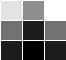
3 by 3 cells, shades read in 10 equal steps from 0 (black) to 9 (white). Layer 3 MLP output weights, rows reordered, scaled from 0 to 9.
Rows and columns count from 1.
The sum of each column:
13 6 14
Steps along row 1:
down up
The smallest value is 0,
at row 3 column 2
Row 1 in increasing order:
5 8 9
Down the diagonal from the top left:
8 1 1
